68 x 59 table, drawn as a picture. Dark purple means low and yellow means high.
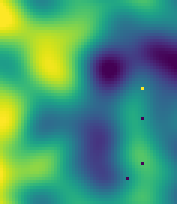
Ninth with the highest average: top left. Ninth with the lowest average: top right. Lone odd cells: 4, 1 higher and 3 lower than their neighbours. Slope: up to the left. Stripes: none.
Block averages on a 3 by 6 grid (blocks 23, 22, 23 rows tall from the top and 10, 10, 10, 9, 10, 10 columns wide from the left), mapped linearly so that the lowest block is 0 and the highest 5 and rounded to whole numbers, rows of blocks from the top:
554210 | 532021 | 542033
